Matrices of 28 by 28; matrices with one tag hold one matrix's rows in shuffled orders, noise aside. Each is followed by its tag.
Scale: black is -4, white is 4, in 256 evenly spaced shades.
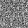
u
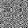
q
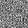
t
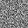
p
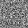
u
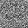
u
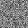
u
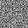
t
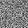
t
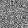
p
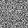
t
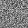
p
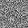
p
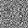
q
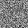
u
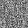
p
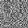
q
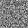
u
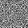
t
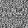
t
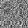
q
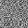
q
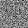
u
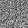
p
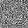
t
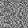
q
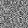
q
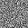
p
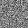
p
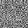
t
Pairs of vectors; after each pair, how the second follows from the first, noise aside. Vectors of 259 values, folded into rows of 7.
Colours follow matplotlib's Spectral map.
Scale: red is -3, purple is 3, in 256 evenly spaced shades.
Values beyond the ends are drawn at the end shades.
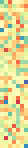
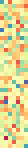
copied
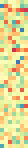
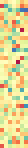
negated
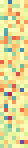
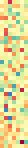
negated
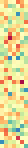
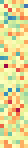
reversed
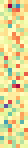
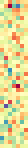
copied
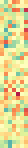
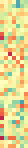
reversed
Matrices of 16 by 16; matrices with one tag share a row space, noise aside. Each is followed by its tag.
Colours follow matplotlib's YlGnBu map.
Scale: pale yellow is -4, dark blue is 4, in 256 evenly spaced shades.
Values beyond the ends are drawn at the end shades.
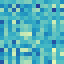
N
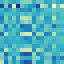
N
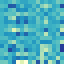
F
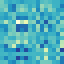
F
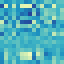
N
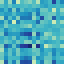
N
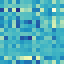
N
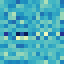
F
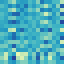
F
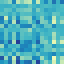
N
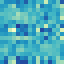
F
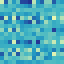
N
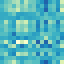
F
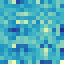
F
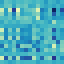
N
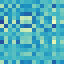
N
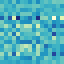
N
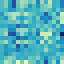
F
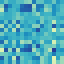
N
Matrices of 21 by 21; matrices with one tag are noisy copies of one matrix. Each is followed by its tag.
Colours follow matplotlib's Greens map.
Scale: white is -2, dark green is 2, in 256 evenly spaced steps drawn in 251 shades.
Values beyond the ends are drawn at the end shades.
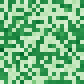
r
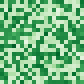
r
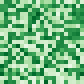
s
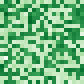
s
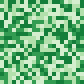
r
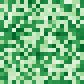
r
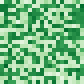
s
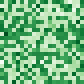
r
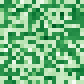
s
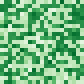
s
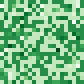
r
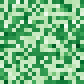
r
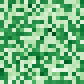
r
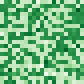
s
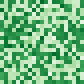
r
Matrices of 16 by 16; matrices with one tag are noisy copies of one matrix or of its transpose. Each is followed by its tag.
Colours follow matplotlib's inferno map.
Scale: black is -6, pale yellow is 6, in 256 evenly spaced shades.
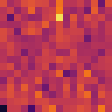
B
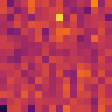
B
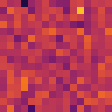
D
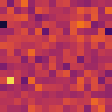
D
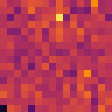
B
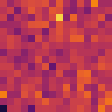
B
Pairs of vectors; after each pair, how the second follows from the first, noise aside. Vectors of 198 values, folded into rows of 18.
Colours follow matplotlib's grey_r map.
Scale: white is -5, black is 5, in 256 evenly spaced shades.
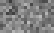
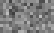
sign-scrambled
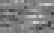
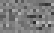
sign-scrambled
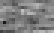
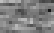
reversed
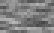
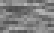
reversed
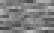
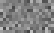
sign-scrambled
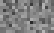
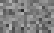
reversed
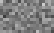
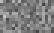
sign-scrambled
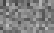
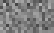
sign-scrambled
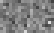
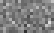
sign-scrambled
